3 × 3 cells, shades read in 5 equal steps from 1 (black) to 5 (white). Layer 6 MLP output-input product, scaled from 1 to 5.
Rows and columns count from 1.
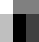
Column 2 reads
3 1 1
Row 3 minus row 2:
0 0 0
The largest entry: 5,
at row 1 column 1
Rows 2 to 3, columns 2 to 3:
1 2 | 1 2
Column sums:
13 5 7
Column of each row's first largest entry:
1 1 1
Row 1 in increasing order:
3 3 5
